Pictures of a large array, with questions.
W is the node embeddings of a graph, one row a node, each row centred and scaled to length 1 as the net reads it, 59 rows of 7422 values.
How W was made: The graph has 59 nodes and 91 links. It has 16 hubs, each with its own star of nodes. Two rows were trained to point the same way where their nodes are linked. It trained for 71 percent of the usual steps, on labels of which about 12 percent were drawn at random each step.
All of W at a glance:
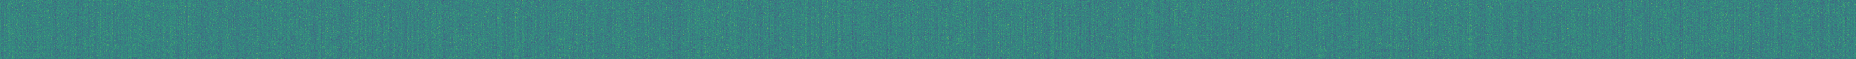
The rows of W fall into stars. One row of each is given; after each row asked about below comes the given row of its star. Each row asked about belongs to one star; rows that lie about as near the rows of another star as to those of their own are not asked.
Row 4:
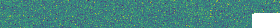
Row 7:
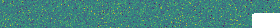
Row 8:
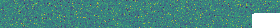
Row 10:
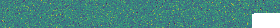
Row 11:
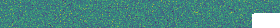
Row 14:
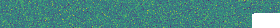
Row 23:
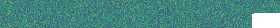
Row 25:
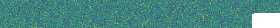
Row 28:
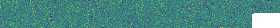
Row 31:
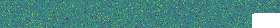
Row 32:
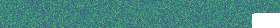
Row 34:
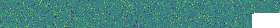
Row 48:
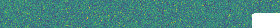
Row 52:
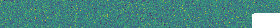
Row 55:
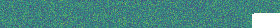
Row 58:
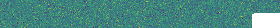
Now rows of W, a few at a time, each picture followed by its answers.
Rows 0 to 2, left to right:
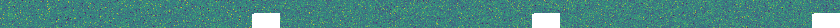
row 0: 10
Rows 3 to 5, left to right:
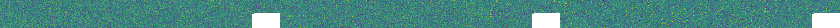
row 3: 58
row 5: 8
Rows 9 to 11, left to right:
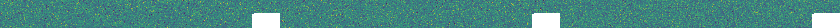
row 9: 52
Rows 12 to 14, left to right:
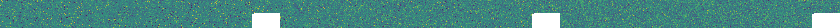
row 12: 55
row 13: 23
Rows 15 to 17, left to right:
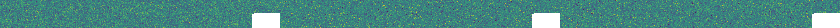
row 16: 48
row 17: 58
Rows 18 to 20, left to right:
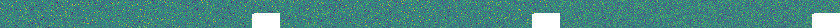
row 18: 55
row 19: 23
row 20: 52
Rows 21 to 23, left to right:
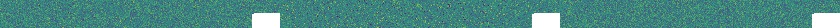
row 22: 7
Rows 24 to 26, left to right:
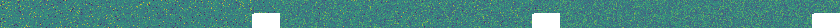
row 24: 25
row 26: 8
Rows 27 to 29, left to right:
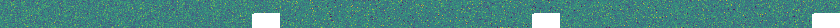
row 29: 8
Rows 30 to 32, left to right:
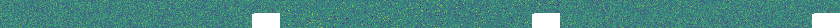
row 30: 34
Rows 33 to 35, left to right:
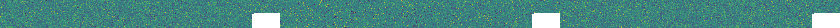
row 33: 11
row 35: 4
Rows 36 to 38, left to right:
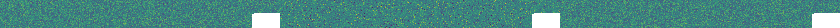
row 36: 14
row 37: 7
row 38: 31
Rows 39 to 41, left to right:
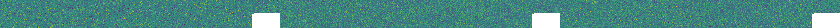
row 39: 31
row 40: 4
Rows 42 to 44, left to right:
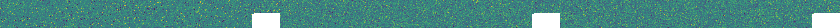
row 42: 23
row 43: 31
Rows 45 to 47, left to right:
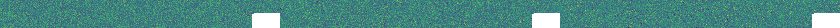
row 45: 10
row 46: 48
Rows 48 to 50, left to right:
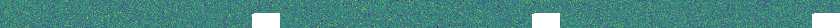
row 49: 34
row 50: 28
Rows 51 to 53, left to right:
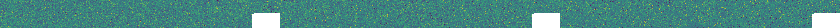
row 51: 11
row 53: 14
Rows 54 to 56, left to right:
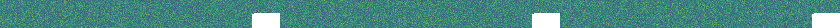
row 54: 7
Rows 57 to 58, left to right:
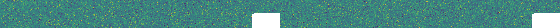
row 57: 14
